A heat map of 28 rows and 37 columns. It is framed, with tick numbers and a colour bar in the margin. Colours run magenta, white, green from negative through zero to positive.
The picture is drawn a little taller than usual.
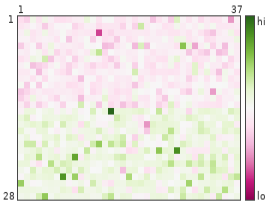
Average level on the scale: 50%. Histogram: heavy tails on both sides. Seam: horizontal, 50% of the way down, the bottom part higher.
